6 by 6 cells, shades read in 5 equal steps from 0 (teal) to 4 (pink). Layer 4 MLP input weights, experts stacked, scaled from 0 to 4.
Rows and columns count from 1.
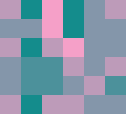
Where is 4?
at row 1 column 3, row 2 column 3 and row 3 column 4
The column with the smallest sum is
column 2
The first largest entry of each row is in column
3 3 4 4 5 1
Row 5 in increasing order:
1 1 1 2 2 3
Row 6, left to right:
3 0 3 3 2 2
